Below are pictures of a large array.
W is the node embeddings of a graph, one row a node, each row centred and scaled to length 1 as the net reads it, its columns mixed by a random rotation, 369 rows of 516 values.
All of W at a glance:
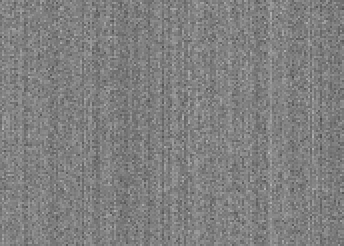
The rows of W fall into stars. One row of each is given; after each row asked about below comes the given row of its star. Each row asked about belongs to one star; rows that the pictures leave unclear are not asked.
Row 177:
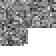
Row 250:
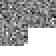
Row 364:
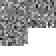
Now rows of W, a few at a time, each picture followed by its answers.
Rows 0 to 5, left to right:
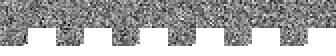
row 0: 177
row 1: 250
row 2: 177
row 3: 250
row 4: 364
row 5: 250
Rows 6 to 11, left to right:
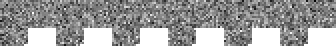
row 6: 364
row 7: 177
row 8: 364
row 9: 177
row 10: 250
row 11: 177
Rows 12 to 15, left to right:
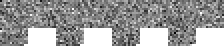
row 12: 250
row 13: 250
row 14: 250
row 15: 364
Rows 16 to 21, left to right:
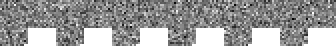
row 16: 250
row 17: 177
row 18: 364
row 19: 250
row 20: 364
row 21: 364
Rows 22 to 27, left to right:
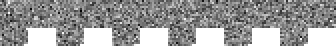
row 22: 177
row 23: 177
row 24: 364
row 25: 177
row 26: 364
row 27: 250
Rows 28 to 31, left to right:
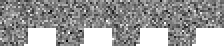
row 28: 250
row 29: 250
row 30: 250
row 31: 364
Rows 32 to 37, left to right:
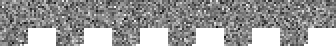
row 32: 177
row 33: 364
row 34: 364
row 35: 364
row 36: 364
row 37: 250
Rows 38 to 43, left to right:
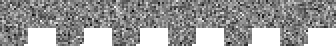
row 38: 250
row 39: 364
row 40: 364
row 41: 250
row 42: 250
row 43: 177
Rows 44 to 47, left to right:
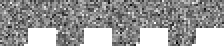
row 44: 364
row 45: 177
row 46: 250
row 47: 177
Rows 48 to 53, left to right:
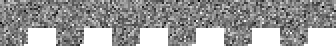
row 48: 177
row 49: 250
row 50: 177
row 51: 364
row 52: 177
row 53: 177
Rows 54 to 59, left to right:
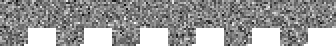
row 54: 250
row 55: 250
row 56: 250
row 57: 364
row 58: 364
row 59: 364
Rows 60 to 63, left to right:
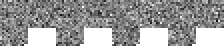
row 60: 250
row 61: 250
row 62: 250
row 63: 250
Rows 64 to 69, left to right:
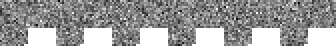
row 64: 250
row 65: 177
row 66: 250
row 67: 177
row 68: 364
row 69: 177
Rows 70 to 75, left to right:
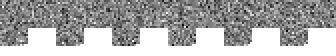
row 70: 364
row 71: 177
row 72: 177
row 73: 364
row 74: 364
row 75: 250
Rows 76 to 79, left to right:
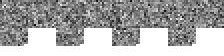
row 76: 364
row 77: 364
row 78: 250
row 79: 250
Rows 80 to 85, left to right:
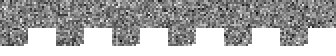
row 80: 177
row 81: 250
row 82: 177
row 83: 177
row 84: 250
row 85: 364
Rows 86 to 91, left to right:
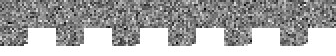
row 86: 250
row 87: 250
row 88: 177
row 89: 364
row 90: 364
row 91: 364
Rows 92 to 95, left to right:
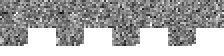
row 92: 250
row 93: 250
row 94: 177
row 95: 177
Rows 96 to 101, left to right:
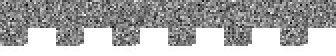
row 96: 364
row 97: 364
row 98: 177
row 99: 177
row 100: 250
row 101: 364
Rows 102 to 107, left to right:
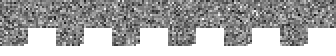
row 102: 250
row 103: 250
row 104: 364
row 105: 177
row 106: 364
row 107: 177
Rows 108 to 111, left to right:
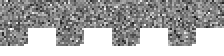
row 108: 364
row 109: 177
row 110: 177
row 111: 364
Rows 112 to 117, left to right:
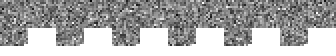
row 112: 250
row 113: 364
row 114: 364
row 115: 177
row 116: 177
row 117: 364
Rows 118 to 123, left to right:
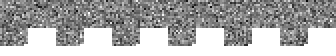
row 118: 177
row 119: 364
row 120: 177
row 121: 250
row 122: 250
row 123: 250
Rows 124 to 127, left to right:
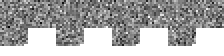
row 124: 177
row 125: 364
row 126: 177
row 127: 250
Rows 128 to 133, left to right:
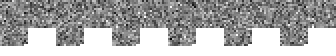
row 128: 177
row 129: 250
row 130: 364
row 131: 364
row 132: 250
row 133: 250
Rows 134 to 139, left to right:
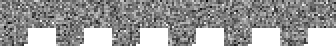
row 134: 250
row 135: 364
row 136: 250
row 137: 177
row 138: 177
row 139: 177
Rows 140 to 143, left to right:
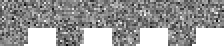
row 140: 364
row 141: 177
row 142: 364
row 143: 250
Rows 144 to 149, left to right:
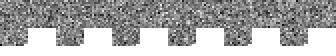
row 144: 250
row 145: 250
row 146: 177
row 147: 364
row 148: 177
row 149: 177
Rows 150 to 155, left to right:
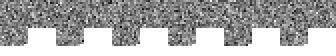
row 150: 364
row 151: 364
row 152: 177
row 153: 364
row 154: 250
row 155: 364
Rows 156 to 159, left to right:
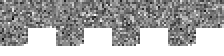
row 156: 364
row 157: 364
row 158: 364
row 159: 177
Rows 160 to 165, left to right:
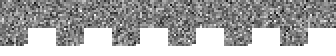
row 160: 250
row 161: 364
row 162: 250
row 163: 364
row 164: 250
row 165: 250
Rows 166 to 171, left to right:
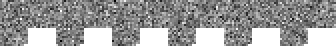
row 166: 364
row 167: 364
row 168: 177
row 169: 177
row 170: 364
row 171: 177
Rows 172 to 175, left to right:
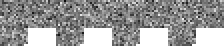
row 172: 250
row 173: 364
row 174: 177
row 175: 250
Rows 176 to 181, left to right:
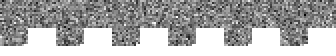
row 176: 177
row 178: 250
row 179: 177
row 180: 364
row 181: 177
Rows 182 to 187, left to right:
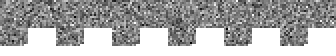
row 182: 177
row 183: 250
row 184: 364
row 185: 177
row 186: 177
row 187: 250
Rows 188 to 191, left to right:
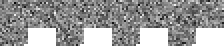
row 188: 250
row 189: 250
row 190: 250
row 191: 177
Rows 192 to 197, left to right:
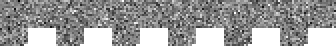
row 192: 250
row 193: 177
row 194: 250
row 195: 364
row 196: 177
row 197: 177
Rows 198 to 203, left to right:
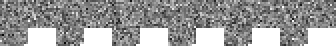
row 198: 364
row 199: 177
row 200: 250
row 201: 364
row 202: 177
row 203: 364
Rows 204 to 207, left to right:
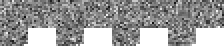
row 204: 177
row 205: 177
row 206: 177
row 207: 364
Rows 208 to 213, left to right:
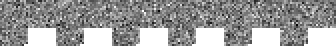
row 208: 250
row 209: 177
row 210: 364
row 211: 364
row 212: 364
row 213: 364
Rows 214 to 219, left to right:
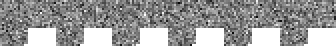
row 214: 177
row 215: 250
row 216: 364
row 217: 250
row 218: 250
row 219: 177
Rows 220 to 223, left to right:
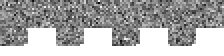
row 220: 364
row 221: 364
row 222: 177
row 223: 177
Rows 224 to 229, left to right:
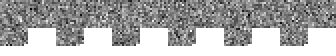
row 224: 177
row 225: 177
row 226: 250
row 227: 364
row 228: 177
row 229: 250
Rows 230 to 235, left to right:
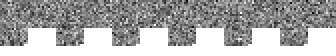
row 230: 250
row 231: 177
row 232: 364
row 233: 250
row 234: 177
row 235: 250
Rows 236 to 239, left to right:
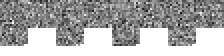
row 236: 364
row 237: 177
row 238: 177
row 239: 364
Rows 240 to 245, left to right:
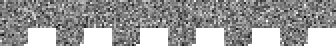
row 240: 364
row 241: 177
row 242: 250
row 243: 364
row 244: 177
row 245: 177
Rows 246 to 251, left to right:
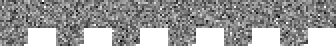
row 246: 364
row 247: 364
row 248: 177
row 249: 364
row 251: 364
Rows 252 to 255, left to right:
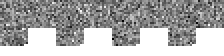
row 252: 250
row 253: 364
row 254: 364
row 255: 364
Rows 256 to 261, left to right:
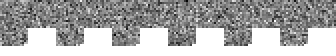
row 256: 177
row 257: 364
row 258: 364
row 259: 250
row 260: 250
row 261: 364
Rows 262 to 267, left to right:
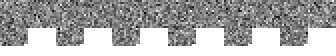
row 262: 177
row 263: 364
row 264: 250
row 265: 250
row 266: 250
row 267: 250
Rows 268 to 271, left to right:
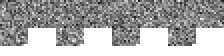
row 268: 364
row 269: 364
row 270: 177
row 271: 250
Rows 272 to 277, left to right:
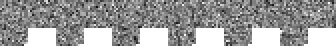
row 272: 250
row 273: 364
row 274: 177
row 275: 177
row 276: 250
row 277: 364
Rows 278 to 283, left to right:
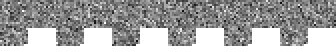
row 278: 364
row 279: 364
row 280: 250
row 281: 364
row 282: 364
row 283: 364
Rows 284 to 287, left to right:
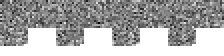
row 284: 364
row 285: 364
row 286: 364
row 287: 177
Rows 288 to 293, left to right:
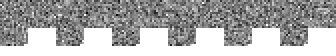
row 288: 364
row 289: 177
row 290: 250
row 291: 177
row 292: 364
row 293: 250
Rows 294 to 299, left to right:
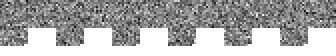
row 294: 250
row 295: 364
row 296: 364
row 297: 250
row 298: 364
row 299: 250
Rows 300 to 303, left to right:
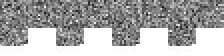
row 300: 364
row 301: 177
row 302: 177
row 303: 177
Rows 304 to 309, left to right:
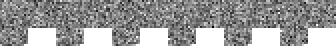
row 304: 177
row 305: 177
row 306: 364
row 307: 177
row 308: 177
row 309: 364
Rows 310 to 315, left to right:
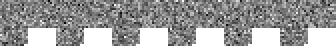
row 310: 250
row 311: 250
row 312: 177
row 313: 250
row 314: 177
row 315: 250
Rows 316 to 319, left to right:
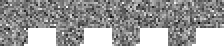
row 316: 250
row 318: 364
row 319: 177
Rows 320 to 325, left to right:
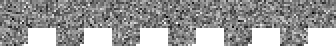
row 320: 364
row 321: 250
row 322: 250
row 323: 364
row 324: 177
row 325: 250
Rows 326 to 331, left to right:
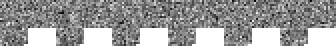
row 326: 364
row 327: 177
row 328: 177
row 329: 250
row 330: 364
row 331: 364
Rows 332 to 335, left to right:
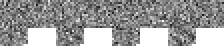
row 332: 364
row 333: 177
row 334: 250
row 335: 177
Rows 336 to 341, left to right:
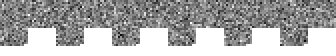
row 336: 177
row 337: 250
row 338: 364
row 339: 250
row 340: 364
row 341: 250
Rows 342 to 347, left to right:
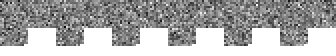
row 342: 250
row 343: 177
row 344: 250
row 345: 364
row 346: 250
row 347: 364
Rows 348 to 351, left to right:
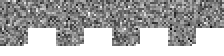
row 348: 250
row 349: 364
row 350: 364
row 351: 177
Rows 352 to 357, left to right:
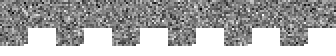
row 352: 364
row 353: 250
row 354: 250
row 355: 250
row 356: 364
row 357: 250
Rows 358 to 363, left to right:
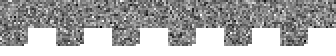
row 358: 250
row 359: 177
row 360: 250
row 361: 364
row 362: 177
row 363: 177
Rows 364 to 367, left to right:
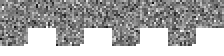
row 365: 250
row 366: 250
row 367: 250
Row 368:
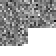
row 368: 364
